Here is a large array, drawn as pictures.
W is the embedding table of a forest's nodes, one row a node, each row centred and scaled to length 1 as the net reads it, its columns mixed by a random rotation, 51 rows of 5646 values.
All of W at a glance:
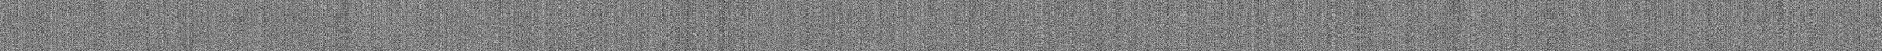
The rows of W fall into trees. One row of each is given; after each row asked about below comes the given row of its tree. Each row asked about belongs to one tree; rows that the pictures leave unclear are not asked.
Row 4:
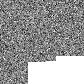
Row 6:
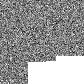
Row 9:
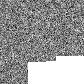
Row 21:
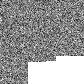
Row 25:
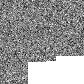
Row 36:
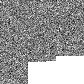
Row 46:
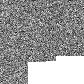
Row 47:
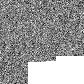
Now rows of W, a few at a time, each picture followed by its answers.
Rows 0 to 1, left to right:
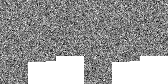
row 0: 9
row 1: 6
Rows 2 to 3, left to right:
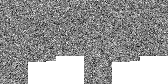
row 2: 36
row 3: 9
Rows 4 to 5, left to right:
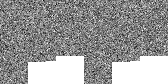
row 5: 36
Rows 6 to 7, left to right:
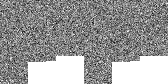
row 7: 36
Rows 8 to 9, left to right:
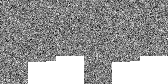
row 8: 36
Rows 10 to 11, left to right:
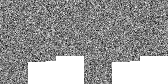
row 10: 4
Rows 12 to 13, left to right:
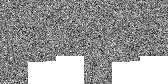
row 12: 6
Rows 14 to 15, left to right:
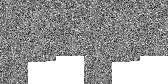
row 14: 9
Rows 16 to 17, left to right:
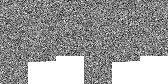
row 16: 46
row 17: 21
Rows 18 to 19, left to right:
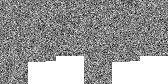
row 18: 9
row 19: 21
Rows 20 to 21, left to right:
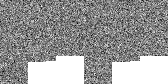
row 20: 6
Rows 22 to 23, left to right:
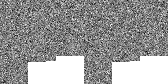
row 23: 4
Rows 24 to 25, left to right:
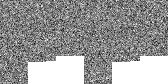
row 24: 6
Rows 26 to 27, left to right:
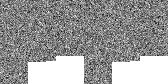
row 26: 46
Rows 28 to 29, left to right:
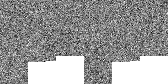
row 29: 47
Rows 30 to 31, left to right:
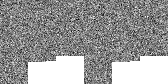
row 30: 21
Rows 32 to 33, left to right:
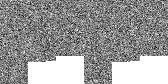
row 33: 6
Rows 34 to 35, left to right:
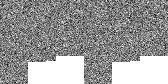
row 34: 25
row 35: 25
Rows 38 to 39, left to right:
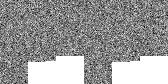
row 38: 47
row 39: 9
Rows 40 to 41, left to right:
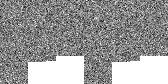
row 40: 25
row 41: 6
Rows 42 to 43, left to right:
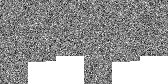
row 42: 25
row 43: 9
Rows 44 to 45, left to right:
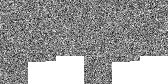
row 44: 4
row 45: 9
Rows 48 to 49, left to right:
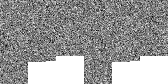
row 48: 4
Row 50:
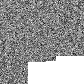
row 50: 47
